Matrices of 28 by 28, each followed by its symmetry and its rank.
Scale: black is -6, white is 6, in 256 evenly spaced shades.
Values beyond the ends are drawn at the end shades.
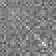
symmetric, rank five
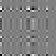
neither, rank one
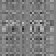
neither, rank two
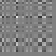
symmetric, rank one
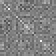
symmetric, rank five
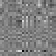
neither, rank three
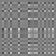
symmetric, rank one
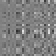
neither, rank two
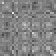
symmetric, rank five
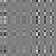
neither, rank one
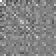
symmetric, rank five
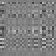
neither, rank two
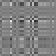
neither, rank one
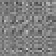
neither, rank three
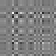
symmetric, rank one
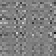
neither, rank three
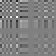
symmetric, rank one
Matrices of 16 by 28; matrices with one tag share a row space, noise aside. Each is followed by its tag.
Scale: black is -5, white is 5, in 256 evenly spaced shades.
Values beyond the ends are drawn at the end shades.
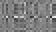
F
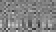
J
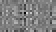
F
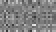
J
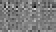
J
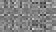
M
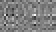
J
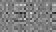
F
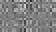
F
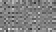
J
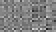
M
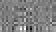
F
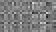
M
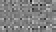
M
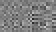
M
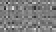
J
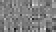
M
